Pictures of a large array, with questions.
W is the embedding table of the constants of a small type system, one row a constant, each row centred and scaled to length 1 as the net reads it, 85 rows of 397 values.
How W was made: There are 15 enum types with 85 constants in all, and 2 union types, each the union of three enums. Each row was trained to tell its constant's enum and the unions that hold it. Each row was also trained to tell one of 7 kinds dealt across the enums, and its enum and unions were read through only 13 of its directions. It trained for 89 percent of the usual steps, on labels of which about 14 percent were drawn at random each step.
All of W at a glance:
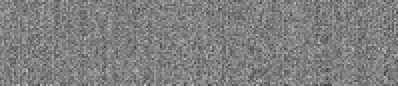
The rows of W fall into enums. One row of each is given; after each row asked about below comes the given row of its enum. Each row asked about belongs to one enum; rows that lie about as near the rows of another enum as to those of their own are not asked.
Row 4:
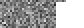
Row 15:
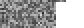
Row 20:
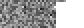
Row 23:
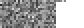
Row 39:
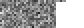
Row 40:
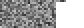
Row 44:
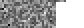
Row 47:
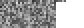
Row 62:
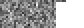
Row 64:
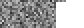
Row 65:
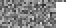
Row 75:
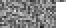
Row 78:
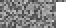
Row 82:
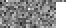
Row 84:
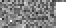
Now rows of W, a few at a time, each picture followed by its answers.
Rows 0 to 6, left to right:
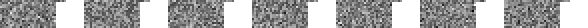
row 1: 15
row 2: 23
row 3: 65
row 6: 44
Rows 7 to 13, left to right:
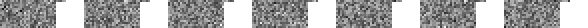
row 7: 47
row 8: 78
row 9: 82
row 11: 78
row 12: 15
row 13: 82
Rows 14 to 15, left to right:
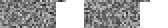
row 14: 4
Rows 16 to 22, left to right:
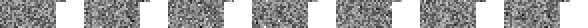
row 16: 64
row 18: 65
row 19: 64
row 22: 15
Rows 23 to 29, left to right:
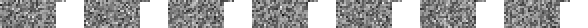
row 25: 84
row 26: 78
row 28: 23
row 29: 84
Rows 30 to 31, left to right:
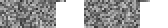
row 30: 82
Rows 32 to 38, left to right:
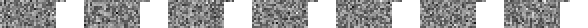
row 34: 84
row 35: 44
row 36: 23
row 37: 78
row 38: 47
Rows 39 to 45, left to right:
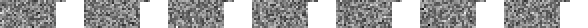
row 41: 15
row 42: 15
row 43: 4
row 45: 84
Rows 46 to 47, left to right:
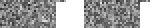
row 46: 75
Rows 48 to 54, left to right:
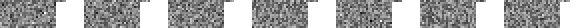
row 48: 4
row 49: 64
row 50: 4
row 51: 65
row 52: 40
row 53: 47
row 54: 39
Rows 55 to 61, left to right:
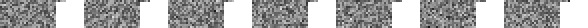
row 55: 65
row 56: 84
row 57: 20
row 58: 4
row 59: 40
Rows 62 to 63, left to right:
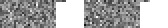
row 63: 75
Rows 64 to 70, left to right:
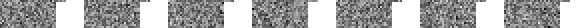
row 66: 44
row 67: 75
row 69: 23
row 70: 20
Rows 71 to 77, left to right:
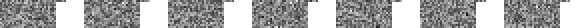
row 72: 4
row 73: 82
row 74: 84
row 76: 23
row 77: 47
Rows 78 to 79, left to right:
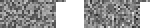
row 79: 47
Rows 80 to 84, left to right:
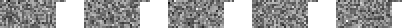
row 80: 47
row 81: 15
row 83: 23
